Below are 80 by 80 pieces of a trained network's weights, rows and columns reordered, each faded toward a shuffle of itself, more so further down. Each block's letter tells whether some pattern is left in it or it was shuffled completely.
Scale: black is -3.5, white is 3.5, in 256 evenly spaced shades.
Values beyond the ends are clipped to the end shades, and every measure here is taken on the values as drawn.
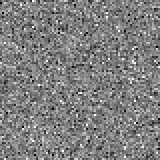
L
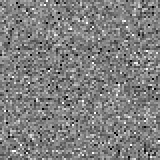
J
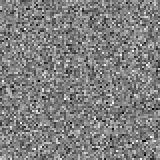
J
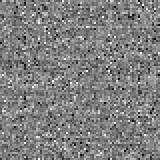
J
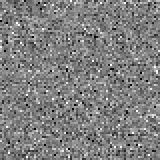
J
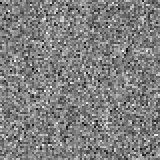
L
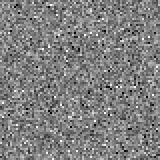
L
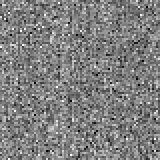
J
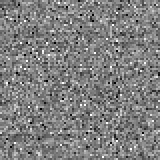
J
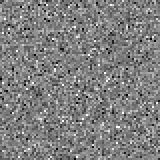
L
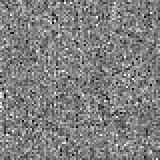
J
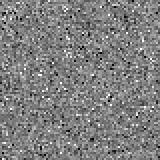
L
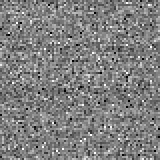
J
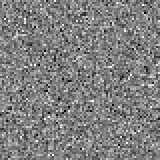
L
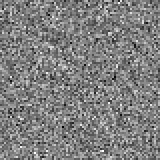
L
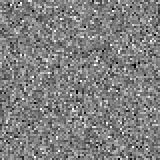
L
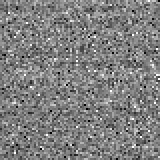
J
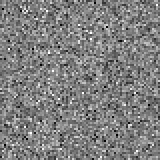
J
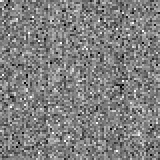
J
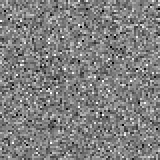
L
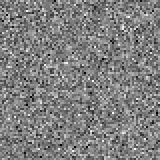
L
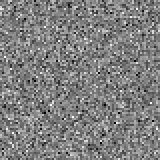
J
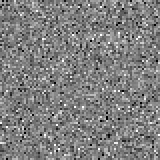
L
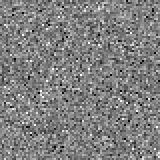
L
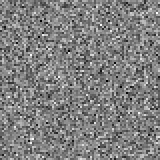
L
